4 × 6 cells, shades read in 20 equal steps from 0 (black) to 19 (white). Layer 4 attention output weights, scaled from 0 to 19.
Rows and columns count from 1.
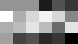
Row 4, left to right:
12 5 6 3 4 0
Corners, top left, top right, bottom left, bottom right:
11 4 12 0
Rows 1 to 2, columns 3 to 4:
11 2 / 16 18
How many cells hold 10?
1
